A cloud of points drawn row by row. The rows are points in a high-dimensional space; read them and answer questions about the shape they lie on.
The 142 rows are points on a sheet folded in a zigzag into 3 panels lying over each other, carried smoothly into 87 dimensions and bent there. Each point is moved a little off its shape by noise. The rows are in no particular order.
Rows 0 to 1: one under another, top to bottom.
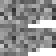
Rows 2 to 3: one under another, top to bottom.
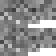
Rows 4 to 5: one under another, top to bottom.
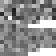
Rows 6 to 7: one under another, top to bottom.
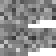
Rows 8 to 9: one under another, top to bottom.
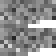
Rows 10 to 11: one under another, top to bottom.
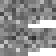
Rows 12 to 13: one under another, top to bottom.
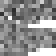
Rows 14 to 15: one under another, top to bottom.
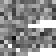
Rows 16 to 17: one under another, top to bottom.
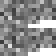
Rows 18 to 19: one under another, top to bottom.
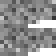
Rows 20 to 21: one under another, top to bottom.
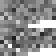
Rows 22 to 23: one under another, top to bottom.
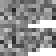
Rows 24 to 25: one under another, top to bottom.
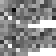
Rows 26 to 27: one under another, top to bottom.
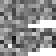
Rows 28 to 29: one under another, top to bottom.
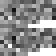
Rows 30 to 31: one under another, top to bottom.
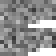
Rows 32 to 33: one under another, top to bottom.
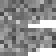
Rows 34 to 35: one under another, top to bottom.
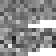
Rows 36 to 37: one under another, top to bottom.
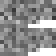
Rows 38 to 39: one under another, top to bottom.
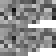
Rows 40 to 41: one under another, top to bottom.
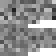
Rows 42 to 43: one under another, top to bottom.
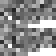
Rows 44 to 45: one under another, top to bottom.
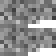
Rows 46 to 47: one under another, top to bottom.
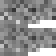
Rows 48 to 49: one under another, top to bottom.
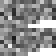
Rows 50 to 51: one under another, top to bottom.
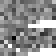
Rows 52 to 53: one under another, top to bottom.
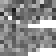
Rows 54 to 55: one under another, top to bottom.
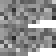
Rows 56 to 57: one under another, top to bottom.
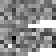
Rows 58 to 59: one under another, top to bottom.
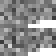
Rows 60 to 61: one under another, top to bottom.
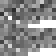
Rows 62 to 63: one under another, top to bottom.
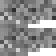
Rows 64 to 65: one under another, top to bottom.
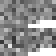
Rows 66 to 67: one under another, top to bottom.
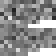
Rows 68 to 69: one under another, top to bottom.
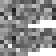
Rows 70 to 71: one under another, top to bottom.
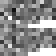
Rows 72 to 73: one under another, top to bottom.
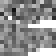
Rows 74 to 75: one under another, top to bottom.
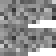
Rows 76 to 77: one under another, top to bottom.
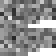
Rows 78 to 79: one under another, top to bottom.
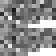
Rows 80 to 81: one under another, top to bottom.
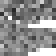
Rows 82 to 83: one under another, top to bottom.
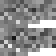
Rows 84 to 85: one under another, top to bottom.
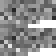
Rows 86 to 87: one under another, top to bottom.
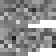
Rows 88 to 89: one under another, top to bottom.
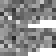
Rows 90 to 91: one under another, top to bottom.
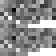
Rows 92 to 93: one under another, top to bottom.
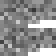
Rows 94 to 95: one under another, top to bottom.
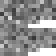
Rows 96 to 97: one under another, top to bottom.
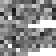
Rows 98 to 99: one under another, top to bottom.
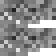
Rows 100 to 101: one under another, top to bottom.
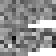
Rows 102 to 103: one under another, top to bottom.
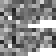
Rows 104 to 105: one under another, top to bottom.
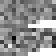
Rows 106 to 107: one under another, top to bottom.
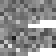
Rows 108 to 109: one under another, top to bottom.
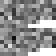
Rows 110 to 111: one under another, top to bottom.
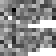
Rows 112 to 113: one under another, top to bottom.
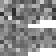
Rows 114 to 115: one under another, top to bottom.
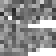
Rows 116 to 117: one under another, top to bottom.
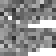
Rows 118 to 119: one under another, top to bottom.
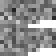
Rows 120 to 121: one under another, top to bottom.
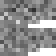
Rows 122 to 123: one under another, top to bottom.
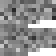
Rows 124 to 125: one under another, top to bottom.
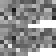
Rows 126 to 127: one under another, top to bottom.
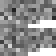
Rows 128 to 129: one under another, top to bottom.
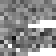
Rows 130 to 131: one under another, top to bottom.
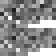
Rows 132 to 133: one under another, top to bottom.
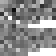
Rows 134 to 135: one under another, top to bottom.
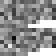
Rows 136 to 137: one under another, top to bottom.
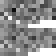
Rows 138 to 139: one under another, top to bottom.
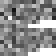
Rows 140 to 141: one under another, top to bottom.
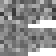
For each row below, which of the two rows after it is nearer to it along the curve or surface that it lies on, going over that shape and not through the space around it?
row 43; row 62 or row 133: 133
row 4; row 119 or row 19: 119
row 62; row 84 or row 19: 84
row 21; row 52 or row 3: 52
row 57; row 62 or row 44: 62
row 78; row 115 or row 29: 29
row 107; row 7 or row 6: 7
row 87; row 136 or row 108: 136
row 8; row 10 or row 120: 120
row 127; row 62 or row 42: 42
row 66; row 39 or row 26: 26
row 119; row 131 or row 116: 116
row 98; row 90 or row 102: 90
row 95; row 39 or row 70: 39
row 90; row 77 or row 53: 77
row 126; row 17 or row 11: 11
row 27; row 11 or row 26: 26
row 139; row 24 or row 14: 14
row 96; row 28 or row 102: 102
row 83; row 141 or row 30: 30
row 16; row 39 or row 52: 52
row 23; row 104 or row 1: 104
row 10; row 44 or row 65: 65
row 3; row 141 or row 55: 141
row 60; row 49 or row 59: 59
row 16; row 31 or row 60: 60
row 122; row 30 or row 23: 30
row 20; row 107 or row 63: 107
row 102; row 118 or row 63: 63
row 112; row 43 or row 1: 43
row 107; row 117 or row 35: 117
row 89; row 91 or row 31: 91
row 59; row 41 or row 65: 65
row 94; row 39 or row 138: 138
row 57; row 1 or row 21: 1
